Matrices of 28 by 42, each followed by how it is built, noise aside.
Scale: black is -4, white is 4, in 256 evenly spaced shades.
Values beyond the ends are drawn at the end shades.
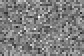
noise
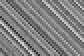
Toeplitz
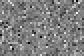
noise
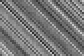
Toeplitz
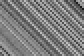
Toeplitz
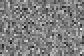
noise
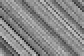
Toeplitz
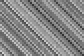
Toeplitz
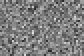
noise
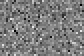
noise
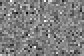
noise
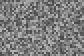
noise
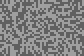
noise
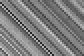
Toeplitz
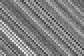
Toeplitz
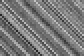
Toeplitz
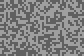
noise
